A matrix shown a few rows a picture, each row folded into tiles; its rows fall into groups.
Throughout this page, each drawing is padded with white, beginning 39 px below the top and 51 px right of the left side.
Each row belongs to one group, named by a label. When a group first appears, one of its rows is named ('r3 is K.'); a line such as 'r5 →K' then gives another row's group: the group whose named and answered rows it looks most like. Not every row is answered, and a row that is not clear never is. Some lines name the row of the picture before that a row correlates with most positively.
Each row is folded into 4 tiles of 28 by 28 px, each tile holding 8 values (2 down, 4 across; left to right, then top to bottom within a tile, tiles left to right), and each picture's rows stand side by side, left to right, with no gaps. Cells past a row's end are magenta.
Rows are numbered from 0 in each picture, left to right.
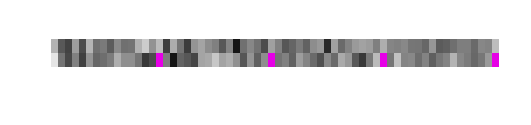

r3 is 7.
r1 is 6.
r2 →7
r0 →7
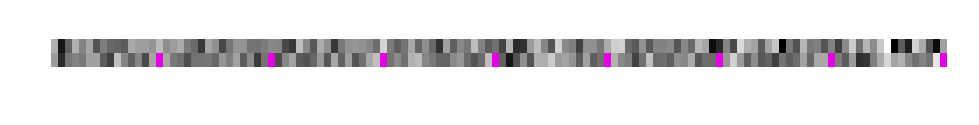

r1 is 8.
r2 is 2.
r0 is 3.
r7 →6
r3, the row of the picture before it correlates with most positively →2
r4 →6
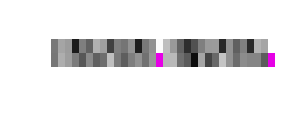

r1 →7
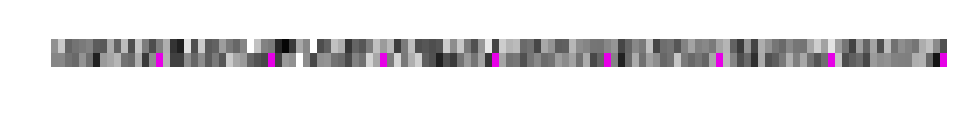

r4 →8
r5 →3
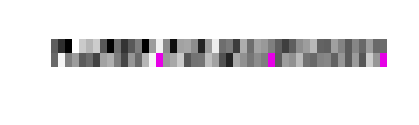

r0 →2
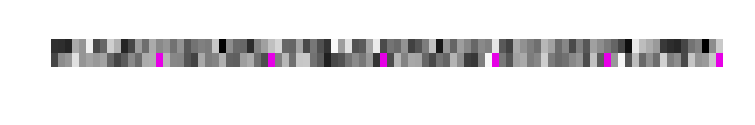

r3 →7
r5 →2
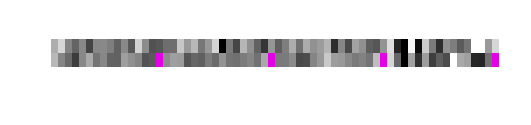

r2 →6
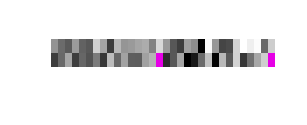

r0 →2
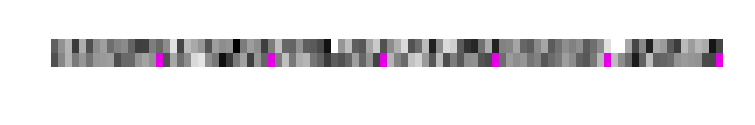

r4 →7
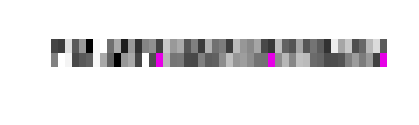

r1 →8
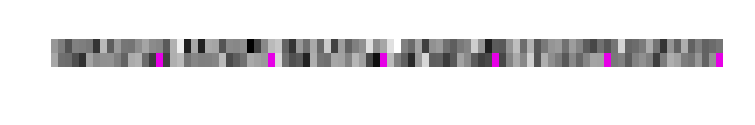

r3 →8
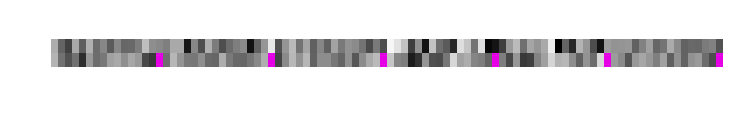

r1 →7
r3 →8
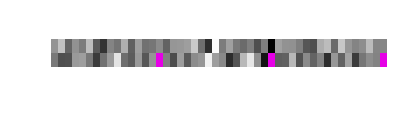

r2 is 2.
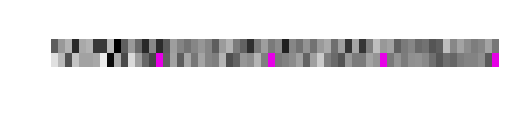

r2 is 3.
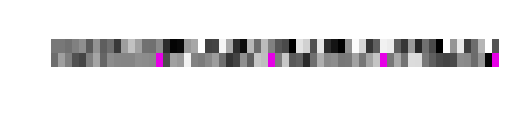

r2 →2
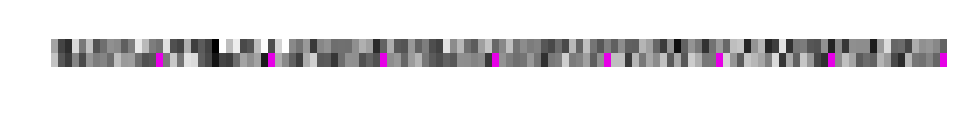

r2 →8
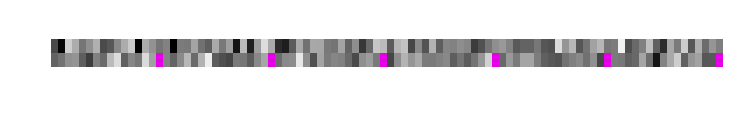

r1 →3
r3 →7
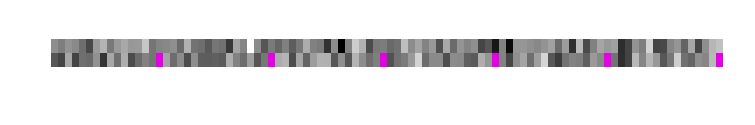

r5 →3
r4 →3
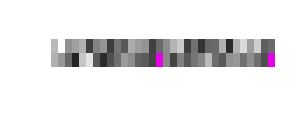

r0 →8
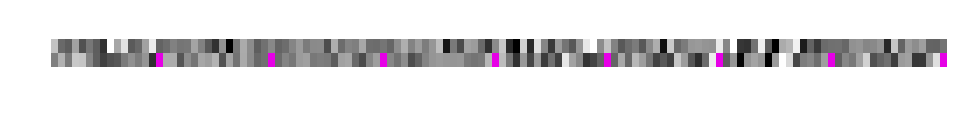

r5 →7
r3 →6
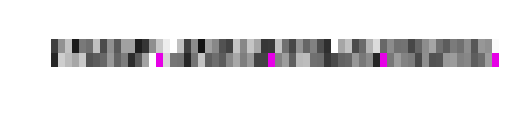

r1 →8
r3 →7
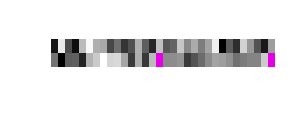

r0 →6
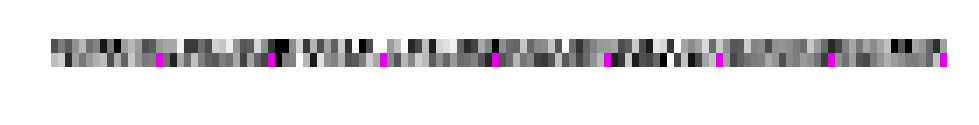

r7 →6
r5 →2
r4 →2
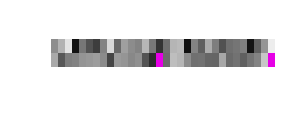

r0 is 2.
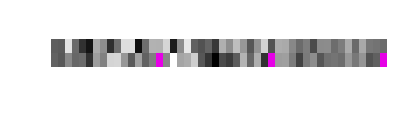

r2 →8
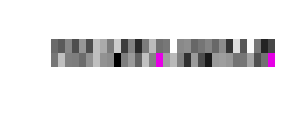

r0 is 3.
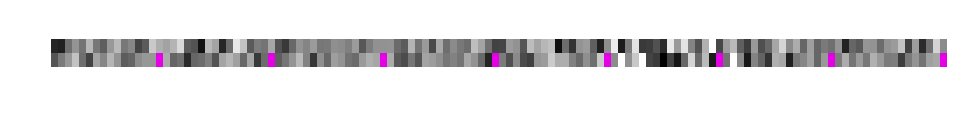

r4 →6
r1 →8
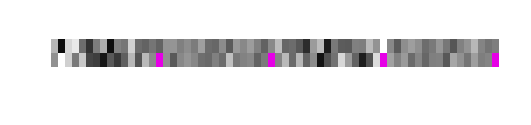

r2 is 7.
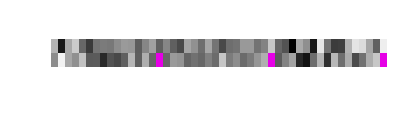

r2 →2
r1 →2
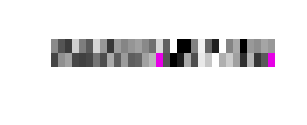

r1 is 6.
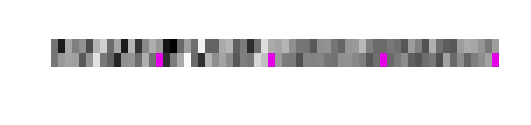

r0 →3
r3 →2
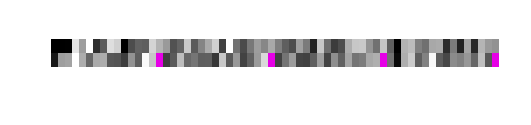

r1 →2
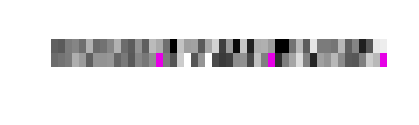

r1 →3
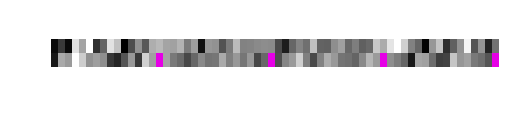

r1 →8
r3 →8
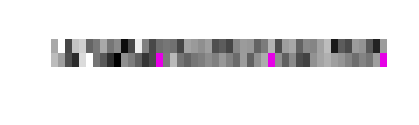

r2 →6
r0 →8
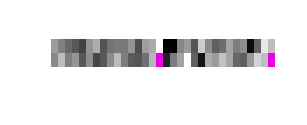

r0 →7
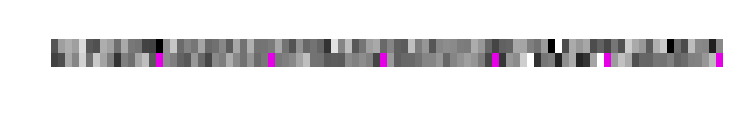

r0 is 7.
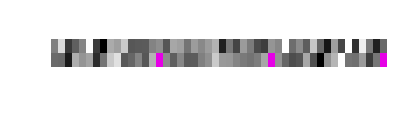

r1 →6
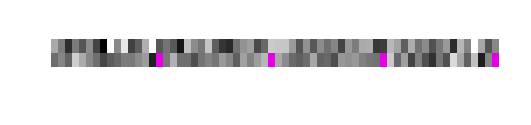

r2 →8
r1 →2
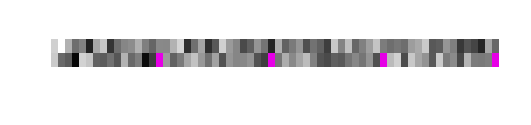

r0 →8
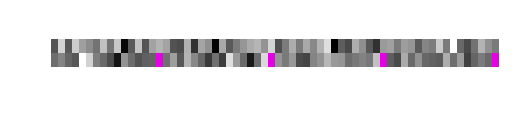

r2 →6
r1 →7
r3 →2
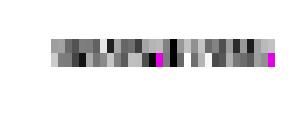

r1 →3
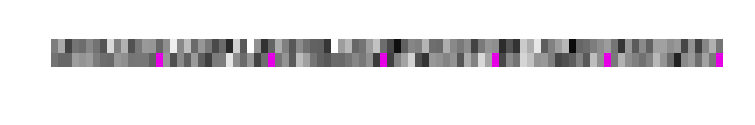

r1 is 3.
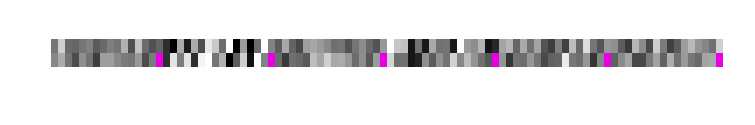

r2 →6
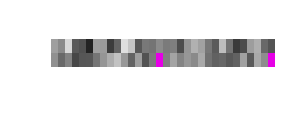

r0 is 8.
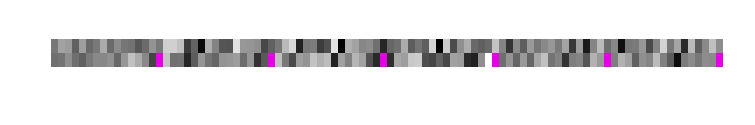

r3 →7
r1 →8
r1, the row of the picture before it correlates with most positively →0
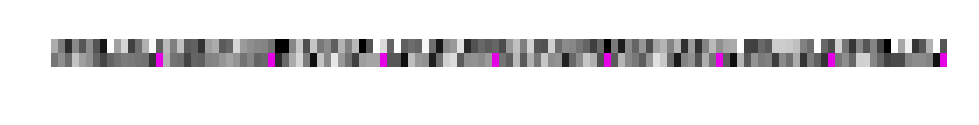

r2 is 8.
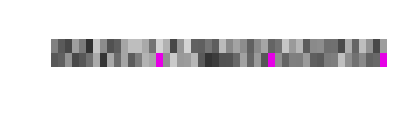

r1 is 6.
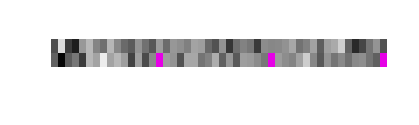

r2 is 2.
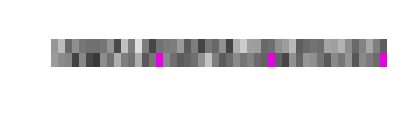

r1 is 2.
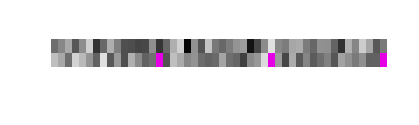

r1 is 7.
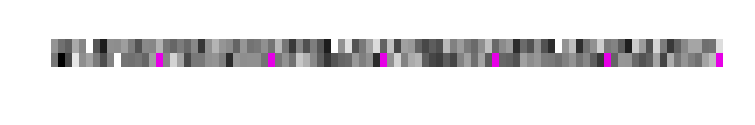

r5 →2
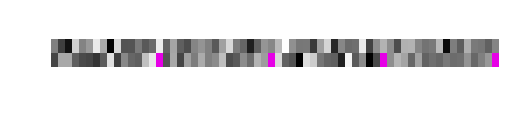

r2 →8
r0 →2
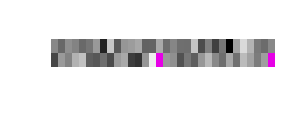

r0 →7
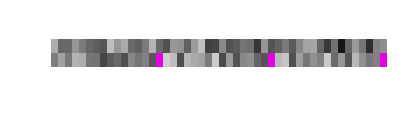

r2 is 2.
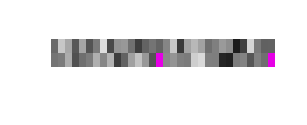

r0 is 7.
